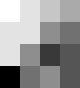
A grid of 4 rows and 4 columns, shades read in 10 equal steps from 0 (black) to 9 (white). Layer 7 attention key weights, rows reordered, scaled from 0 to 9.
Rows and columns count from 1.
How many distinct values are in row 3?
4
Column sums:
25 25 19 16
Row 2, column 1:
8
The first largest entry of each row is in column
1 1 1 3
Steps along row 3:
down down up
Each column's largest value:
9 8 7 6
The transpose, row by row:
9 8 8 0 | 8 8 5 4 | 7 5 2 5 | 6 4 3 3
